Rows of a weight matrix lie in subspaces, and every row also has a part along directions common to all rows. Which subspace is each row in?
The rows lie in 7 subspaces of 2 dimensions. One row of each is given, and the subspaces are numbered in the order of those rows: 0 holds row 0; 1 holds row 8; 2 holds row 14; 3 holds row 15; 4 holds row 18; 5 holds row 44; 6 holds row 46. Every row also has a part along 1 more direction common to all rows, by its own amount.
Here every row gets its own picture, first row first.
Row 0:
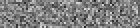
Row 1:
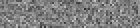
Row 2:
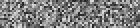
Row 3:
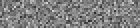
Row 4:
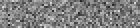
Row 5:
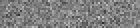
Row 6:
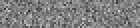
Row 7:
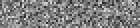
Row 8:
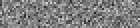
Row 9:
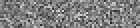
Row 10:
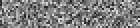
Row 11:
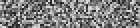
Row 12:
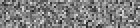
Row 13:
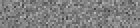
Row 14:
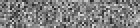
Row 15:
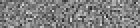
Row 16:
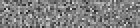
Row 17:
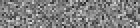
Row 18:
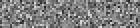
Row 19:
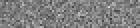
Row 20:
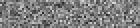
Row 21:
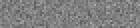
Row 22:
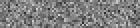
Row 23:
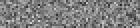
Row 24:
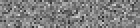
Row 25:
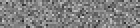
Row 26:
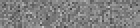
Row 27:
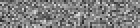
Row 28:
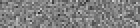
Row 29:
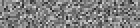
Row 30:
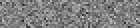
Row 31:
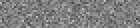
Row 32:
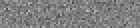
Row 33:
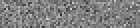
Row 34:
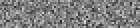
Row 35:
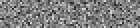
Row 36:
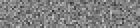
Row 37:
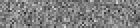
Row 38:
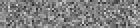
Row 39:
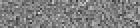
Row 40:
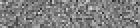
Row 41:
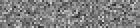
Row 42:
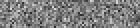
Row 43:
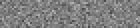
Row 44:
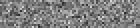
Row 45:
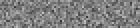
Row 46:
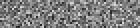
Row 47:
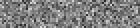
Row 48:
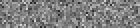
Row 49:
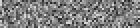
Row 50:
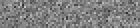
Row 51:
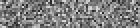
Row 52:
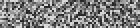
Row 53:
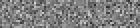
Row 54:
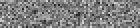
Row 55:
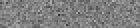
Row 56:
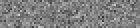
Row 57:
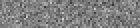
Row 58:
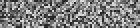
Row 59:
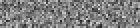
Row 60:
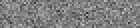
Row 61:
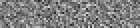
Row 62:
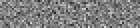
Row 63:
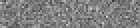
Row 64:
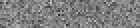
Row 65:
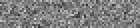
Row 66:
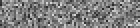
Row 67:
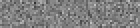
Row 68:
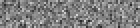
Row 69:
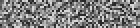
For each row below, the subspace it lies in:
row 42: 2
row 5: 5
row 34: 4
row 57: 1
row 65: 5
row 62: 6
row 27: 5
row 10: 1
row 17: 3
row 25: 6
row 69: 5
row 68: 4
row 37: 2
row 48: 0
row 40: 3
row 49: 1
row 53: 4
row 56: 5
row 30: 6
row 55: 3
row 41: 5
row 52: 0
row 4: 0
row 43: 6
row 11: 3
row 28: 3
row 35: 6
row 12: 4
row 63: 3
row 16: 2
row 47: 0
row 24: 5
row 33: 2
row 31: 6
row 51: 3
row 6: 2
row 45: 4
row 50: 1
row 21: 4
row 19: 6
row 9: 0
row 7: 1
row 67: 4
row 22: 2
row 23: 3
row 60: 0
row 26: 2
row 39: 3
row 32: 2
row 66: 1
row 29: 1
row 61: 6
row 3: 1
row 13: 1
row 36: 6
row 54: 5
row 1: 0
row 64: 3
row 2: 2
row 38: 2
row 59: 4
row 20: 5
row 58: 0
